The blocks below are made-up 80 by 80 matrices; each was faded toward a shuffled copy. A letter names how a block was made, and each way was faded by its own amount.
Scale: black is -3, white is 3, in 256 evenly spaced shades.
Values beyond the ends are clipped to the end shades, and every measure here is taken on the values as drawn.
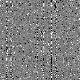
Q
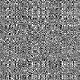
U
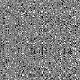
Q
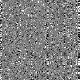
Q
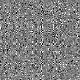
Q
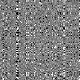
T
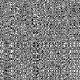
U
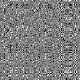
T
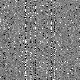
Q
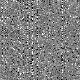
Q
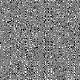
Q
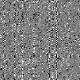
Q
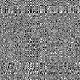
U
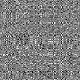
U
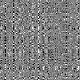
T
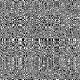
U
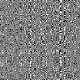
T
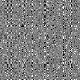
T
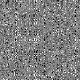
Q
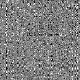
Q
